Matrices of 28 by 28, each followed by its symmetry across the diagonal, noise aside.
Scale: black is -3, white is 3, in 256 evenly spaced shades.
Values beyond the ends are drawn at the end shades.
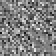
antisymmetric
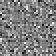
antisymmetric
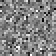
neither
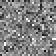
neither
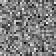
neither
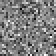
antisymmetric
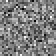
neither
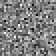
antisymmetric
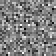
antisymmetric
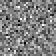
antisymmetric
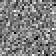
neither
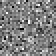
antisymmetric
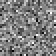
antisymmetric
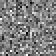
neither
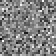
neither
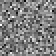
antisymmetric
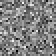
neither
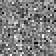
antisymmetric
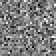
neither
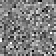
antisymmetric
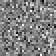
neither
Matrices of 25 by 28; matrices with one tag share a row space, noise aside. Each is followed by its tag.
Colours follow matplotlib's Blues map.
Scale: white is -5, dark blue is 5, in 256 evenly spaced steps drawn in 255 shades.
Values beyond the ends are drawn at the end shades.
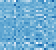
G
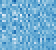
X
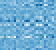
G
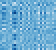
X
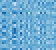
X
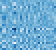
X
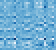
G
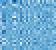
X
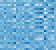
G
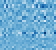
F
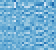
G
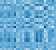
G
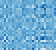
F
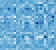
G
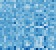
G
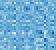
G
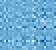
F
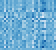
F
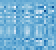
G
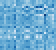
G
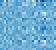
F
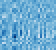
X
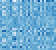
X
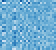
X
